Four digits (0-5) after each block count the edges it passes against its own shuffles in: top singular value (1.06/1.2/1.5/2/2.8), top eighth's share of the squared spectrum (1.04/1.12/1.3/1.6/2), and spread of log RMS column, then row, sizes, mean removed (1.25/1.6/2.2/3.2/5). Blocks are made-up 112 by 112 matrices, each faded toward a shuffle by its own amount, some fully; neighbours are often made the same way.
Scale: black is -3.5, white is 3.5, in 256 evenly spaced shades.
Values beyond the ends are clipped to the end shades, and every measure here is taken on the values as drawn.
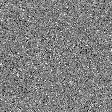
0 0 0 0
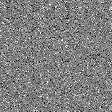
3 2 0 1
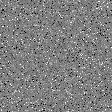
0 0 0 0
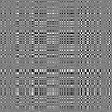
5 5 5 5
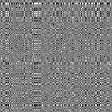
5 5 4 4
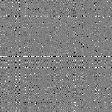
5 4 2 3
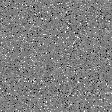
3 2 1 1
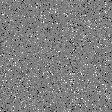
3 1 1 0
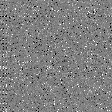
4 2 1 1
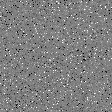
0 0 0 0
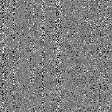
3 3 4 1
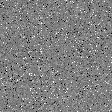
0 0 0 0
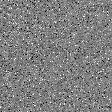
3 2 0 0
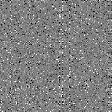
4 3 2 1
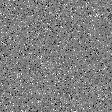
2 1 0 0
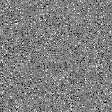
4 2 1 1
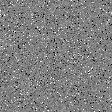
2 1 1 0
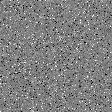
1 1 0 0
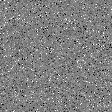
1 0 0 0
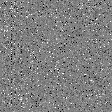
3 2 1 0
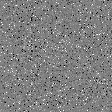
2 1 0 0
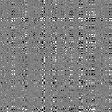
5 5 4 4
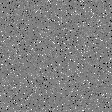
0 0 0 0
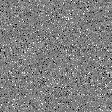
3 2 0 1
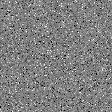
3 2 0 1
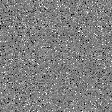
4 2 0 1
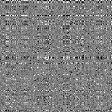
5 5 3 4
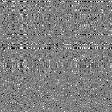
5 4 2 3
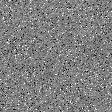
0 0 0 0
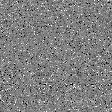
3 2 0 1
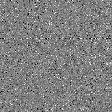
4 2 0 1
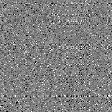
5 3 2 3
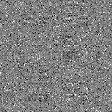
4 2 1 1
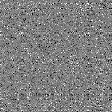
4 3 1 2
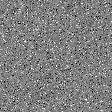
2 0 0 0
